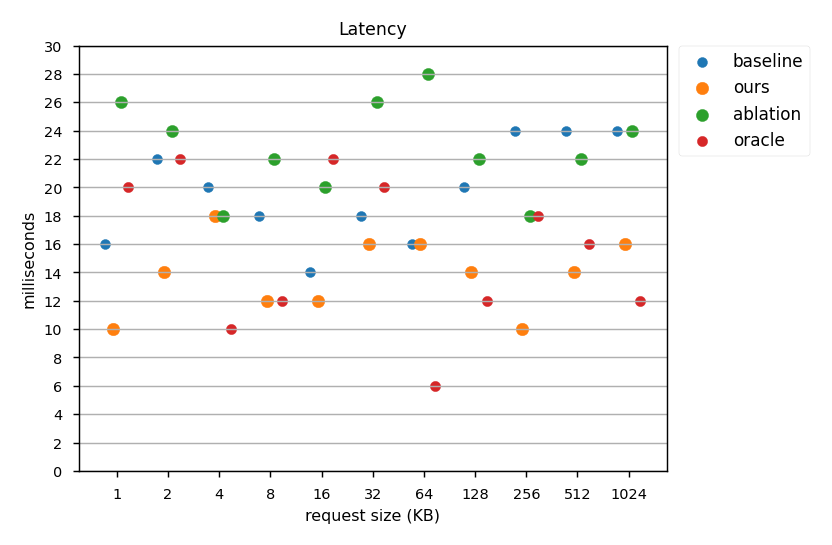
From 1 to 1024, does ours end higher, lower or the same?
higher
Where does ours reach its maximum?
4
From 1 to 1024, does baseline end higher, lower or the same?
higher
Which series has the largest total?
ablation
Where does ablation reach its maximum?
64
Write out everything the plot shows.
Title: Latency
x-axis: request size (KB), ticks 1 2 4 8 16 32 64 128 256 512 1024
y-axis: milliseconds, ticks 0 2 4 6 8 10 12 14 16 18 20 22 24 26 28 30
Legend: baseline, ours, ablation, oracle
Values:
baseline: 16 22 20 18 14 18 16 20 24 24 24
ours: 10 14 18 12 12 16 16 14 10 14 16
ablation: 26 24 18 22 20 26 28 22 18 22 24
oracle: 20 22 10 12 22 20 6 12 18 16 12
